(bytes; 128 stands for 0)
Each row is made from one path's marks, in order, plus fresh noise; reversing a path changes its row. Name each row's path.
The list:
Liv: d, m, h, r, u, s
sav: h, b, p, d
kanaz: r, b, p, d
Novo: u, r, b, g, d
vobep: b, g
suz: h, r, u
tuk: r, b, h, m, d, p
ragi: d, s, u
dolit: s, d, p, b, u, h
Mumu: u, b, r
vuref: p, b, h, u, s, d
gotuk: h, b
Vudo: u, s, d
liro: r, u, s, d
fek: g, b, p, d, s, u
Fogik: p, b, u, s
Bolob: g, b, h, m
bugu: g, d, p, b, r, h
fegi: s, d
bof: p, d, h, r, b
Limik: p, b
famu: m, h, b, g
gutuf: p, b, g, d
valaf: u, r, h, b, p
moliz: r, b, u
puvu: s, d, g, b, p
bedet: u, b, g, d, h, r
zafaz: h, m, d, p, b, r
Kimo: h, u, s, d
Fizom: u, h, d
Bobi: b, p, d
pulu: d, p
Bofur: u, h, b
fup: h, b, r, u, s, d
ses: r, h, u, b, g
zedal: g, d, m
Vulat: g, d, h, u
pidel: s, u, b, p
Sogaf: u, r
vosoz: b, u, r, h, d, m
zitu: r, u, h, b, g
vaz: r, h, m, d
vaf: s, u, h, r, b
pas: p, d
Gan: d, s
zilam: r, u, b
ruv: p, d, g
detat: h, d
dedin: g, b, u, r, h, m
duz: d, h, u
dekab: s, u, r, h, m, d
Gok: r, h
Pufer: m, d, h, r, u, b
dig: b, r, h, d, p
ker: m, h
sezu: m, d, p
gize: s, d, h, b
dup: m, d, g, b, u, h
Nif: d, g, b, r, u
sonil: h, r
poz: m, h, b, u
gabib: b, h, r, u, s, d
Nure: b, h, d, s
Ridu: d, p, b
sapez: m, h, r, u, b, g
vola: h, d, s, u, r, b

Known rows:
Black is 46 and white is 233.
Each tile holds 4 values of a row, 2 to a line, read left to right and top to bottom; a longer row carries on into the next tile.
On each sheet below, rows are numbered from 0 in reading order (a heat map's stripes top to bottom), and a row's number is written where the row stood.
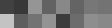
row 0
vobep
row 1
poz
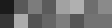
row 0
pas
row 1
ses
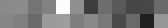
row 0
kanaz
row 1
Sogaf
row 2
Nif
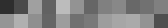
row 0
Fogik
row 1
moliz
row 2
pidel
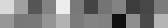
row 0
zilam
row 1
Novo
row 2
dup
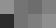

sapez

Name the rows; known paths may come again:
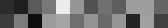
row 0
zedal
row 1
valaf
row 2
fup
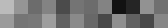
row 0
moliz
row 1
gize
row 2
Bolob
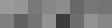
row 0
tuk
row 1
poz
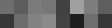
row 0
famu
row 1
detat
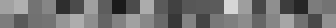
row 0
ses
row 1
Fogik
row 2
Limik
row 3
Ridu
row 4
liro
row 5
dedin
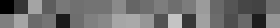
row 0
gutuf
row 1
ker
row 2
pidel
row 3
gabib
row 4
Nif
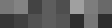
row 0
duz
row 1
vola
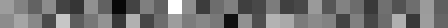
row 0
dekab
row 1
vobep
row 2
ruv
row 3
Sogaf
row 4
dup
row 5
Bobi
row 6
ragi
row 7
Nure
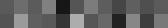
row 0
fegi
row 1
pas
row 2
pulu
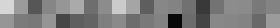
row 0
zilam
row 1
vaz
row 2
zitu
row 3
Liv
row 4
kanaz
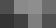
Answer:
zafaz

